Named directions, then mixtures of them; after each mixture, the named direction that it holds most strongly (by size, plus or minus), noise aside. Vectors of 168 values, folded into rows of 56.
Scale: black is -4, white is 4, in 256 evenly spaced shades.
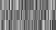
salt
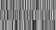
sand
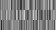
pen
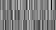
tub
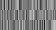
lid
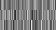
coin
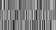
lid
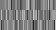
pen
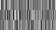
coin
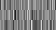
coin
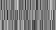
sand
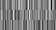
tub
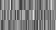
pen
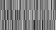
tub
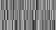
sand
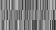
salt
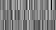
tub
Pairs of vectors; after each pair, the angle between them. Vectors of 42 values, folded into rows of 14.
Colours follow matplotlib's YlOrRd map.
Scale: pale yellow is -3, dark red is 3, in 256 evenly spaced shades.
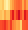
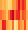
partly aligned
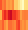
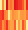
partly opposed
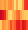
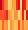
orthogonal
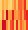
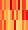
orthogonal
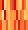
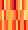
nearly parallel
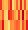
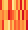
nearly parallel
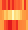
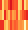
orthogonal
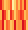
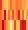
partly aligned
